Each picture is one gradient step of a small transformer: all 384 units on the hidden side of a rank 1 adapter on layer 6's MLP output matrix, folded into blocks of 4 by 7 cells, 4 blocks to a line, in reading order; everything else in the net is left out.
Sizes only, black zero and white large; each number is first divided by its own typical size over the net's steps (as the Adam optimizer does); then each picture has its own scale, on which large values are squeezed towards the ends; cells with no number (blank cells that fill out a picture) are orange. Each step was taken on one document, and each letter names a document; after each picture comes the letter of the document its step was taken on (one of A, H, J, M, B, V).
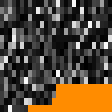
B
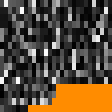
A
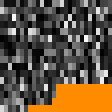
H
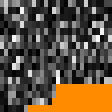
A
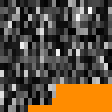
B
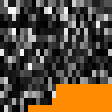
H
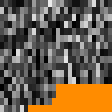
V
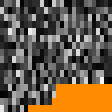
H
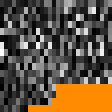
B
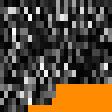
B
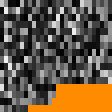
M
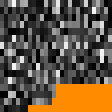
A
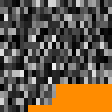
M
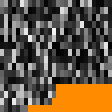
M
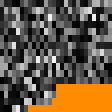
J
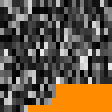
V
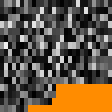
J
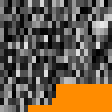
V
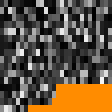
M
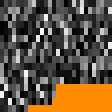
V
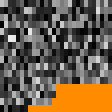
M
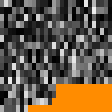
A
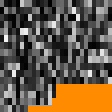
M
